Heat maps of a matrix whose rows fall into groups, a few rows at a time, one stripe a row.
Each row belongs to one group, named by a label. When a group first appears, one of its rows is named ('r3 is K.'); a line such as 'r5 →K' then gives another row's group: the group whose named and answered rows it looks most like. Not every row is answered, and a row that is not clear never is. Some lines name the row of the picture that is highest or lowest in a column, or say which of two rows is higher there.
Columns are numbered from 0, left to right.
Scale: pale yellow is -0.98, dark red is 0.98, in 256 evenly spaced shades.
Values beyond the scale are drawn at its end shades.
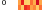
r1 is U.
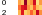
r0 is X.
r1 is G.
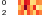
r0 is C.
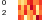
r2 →X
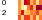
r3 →U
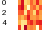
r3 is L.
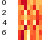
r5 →X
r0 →G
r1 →X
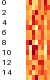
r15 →L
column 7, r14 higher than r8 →No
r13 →X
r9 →U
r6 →X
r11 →U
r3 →X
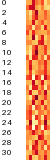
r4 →X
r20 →X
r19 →L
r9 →L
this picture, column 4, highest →27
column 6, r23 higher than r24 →No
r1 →G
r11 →U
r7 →X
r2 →L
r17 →U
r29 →U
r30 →L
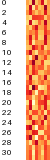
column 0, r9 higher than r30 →No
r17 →C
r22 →U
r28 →L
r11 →L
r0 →X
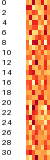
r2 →C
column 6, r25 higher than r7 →Yes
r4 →U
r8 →U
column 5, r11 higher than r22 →No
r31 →L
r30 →G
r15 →L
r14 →G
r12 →L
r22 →U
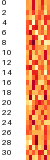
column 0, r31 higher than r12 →No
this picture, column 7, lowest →8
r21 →L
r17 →X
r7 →C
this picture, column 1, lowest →28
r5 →U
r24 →G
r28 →L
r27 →L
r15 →L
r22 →X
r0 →X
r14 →U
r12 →U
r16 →C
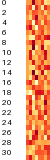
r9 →X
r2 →U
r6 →X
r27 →U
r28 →G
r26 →L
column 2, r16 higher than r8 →No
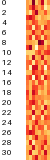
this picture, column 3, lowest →9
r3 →G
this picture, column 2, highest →0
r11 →X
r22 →X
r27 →L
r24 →L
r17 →U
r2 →L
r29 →X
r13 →U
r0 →X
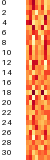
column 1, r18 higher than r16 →No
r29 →C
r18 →X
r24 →C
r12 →U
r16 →X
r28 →X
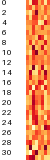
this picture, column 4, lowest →4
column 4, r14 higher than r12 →Yes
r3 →U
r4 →C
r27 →U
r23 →U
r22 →C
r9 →X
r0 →U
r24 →L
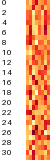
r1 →X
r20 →L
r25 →L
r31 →X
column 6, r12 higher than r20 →No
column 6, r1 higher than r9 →No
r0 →L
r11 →X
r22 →G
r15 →X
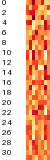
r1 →C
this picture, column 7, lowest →2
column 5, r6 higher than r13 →Yes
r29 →U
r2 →G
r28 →U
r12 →U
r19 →U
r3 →X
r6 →L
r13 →C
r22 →U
